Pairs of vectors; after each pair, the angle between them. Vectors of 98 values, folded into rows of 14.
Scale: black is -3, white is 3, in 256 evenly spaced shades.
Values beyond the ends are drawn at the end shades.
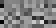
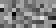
partly opposed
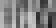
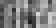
nearly opposite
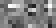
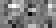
nearly parallel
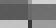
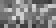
partly opposed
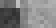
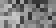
partly opposed
